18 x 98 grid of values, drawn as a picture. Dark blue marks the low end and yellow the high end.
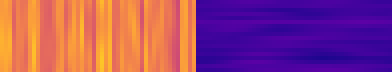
The table splits into one row of 2 panels. Panel 1,1: high, streaked downward. Panel 1,2: very low, streaked across, faint in contrast.
